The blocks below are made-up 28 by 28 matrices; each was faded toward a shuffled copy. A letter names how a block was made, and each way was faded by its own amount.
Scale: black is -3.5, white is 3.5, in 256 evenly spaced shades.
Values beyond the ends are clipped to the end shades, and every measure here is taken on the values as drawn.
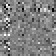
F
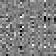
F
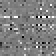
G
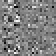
F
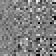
F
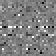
G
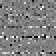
G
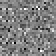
G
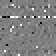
G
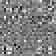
G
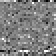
G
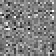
F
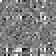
G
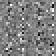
F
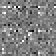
G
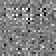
G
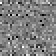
G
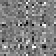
F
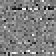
G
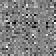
F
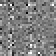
F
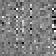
F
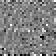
G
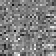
G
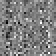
F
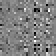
F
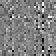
F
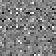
G
